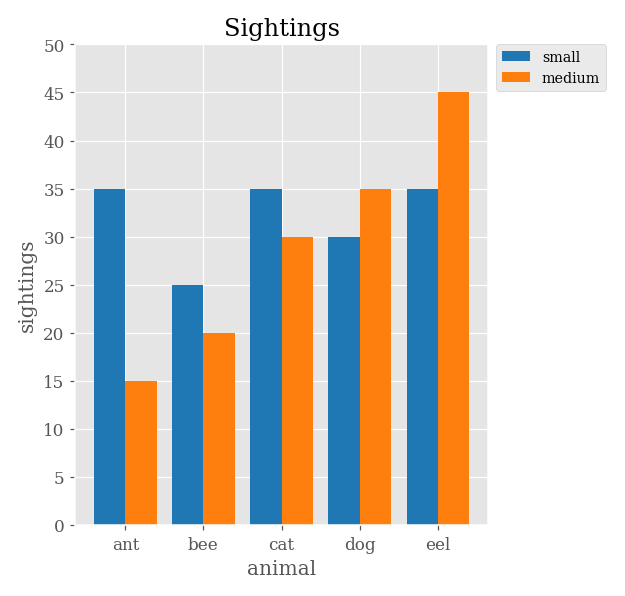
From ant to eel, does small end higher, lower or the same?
the same
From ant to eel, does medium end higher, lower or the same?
higher
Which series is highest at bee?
small
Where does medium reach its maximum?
eel
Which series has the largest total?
small
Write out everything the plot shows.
Title: Sightings
x-axis: animal, ticks ant bee cat dog eel
y-axis: sightings, ticks 0 5 10 15 20 25 30 35 40 45 50
Legend: small, medium
Values:
small: 35 25 35 30 35
medium: 15 20 30 35 45
